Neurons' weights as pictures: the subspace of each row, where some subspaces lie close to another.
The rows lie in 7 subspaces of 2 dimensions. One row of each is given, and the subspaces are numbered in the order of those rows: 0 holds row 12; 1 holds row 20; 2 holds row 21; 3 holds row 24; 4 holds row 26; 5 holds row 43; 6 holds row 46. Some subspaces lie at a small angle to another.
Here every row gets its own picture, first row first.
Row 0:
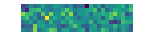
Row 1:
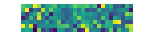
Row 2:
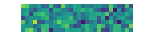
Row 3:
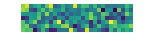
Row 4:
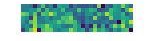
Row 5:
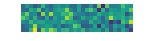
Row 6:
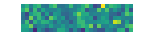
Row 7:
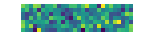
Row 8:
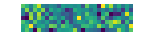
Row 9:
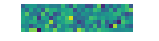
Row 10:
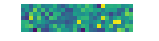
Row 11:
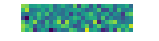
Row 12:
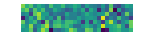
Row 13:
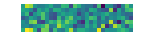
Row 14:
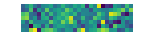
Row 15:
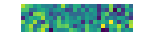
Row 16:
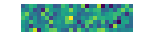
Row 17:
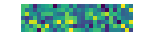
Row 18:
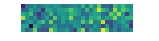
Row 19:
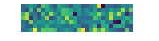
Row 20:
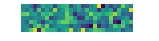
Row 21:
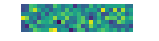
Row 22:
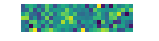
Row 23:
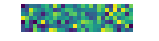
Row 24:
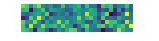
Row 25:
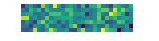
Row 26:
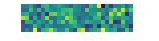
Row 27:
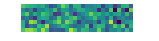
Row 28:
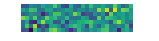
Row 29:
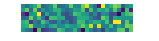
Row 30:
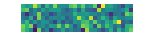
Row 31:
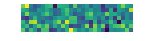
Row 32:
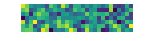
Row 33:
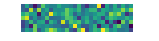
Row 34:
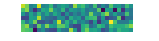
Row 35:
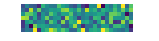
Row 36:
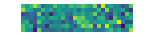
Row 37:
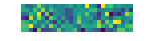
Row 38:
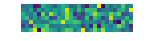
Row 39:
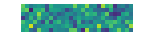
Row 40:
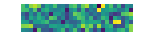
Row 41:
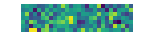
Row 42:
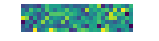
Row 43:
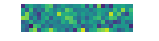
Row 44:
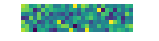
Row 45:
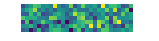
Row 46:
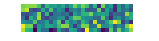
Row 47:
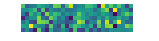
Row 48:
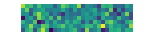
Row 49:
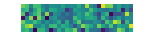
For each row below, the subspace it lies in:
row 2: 5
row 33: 1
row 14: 5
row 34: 2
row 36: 2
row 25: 3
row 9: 0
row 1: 6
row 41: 5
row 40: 1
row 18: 0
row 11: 6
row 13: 0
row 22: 5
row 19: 4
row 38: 1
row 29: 4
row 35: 1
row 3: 2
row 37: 3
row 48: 0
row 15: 0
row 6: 4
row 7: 1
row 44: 2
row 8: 3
